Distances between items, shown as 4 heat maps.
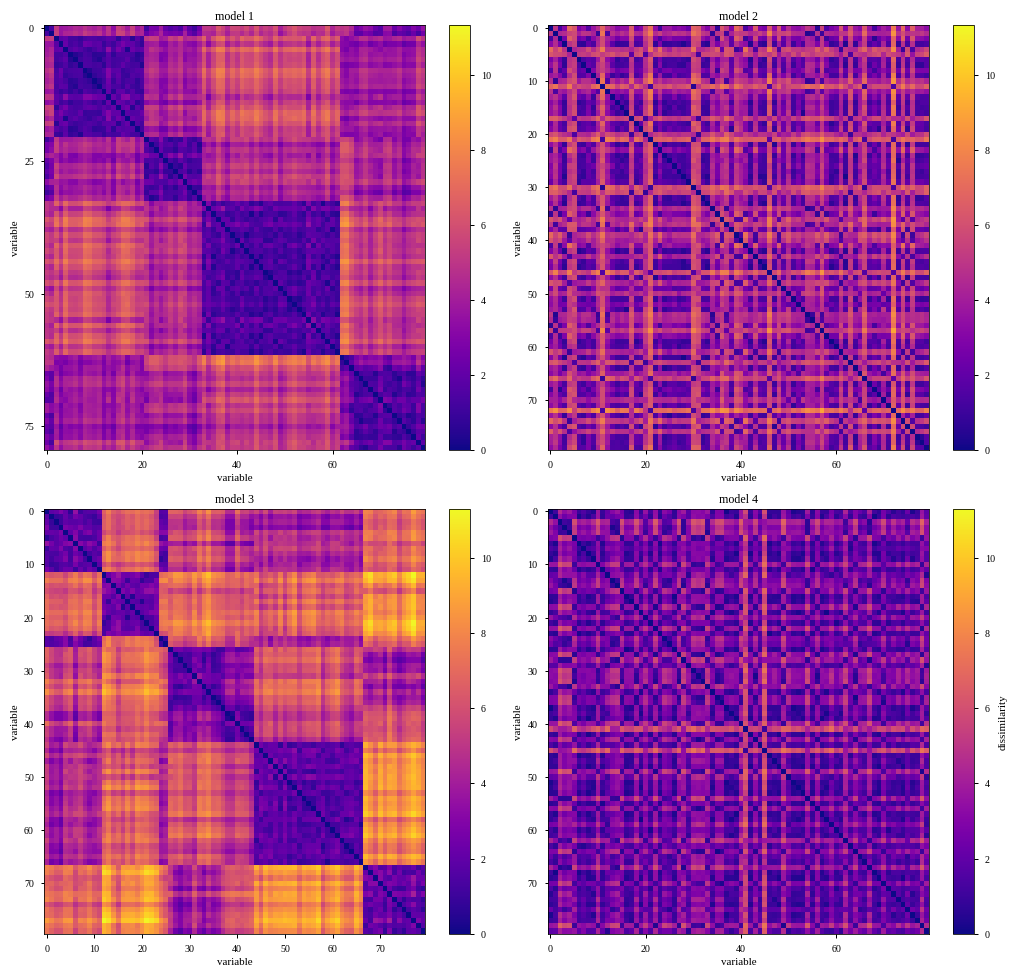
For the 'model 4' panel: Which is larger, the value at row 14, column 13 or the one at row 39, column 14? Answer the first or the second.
the second
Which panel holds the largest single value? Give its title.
model 3
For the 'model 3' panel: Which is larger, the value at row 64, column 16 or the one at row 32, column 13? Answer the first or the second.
the second
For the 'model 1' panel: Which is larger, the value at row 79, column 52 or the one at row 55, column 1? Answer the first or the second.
the first
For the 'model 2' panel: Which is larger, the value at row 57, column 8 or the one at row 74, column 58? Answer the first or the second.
the second
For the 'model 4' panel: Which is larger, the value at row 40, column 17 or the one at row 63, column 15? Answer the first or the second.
the first
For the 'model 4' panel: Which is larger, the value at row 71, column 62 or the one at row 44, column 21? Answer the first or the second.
the first
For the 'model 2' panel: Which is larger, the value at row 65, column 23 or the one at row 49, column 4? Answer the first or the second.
the second
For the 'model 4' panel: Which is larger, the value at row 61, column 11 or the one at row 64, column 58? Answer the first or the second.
the second
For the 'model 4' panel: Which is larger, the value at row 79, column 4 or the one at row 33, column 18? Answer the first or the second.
the second
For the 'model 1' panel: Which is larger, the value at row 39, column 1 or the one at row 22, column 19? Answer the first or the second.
the first
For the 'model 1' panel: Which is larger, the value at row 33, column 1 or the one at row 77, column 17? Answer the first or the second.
the first
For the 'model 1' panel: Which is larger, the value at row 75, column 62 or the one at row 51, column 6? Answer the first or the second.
the second
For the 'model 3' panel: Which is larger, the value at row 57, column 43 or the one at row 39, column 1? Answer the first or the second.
the first
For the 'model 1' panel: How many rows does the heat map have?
80
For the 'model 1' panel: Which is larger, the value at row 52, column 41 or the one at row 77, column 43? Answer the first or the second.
the second
